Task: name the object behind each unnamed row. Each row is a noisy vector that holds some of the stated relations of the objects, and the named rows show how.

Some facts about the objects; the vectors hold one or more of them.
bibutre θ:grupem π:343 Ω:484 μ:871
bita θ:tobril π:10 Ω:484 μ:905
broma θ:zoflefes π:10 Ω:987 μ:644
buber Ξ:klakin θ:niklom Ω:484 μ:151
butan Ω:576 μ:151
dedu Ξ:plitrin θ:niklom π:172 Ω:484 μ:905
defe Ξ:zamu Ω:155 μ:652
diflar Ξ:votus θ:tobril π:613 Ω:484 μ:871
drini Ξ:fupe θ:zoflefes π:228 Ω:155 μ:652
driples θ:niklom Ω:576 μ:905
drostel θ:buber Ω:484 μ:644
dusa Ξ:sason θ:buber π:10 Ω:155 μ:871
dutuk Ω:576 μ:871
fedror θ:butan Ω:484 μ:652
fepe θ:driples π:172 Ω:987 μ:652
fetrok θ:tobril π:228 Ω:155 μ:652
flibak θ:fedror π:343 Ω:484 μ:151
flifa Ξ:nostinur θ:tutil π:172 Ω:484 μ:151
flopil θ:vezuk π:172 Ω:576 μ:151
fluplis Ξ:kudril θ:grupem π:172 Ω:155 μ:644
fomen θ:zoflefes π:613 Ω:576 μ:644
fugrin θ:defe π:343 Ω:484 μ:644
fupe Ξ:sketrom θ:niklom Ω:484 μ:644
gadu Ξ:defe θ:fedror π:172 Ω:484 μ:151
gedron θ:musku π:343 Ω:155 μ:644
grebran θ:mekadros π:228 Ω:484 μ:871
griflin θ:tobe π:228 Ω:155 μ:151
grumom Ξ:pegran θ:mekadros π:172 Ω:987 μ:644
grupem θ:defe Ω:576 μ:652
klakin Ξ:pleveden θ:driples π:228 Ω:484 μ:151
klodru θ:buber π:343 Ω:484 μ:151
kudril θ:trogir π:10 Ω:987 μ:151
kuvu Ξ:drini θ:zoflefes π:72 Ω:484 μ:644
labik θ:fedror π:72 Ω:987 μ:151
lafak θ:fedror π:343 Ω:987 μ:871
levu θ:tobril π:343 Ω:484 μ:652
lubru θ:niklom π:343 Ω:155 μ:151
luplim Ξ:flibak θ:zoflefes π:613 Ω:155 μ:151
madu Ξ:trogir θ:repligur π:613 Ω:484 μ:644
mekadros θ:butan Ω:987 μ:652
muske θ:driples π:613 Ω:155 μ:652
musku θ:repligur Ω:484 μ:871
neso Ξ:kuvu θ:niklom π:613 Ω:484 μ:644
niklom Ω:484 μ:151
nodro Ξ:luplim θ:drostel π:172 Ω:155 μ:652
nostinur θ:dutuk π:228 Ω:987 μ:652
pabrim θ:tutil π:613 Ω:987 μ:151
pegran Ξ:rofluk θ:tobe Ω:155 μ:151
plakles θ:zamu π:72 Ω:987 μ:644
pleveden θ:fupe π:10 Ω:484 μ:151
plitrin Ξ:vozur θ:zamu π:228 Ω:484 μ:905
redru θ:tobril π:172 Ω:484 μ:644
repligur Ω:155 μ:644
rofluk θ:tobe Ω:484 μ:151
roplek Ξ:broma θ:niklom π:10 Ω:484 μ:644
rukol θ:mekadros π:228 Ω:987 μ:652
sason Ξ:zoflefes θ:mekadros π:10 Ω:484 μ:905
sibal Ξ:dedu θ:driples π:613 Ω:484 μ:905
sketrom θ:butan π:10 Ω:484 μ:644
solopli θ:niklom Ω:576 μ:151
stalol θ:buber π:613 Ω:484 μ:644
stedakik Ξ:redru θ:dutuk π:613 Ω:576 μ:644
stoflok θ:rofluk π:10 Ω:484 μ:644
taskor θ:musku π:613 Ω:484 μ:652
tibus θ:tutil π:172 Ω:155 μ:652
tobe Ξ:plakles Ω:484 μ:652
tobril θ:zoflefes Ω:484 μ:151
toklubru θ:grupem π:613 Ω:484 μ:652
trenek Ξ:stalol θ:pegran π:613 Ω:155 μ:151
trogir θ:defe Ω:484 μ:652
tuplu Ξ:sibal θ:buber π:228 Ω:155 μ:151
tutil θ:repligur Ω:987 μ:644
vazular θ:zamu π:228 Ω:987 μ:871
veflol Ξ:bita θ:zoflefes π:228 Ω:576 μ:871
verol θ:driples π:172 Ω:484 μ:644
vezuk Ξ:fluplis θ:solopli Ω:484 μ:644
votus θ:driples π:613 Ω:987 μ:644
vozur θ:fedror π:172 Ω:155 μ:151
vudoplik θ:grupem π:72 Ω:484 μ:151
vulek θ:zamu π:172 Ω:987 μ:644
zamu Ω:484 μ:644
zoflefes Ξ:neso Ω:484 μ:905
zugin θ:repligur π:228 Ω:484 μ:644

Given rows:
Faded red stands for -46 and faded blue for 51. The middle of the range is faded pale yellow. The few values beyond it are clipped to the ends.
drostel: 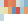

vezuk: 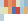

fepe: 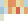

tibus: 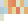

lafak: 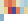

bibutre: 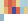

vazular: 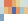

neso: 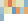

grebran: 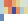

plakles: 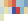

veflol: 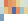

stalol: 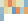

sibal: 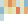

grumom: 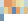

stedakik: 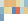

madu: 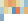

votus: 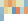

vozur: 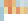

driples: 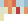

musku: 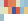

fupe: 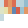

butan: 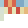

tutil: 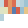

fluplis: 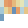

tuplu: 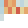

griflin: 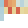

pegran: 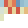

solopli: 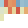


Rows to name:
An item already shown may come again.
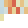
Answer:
fetrok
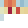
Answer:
flibak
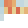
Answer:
klakin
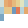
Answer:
verol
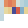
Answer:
dusa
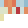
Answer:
driples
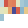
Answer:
musku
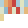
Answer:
fedror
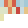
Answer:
zoflefes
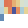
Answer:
grebran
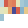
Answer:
musku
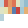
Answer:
vezuk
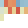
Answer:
solopli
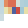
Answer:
sketrom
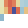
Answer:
bibutre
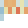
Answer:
dedu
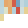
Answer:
sason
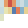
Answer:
roplek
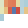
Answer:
fugrin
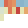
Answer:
buber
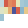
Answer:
musku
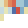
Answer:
kuvu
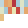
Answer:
tobe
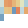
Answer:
verol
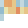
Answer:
pabrim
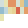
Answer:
muske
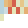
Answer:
rukol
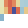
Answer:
bibutre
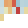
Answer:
bita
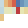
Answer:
labik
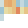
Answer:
luplim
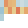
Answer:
flopil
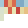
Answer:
butan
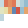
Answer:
drostel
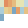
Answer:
redru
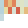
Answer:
plitrin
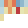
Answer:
kudril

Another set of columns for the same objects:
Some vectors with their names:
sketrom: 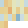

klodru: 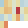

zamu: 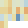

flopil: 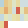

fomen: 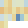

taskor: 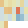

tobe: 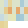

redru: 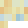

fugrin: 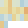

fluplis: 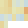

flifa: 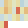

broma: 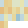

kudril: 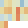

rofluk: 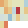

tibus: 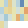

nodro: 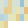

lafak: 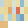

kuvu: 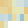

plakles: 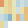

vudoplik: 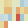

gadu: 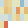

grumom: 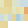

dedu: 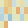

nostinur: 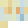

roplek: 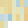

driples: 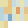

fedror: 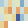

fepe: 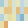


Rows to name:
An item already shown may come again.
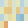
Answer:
fepe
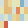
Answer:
labik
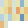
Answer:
bibutre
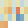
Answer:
dutuk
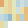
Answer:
plakles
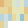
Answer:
kuvu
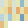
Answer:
bibutre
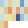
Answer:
fedror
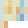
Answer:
rukol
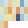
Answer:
fedror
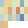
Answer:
lafak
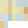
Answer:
tutil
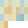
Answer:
fepe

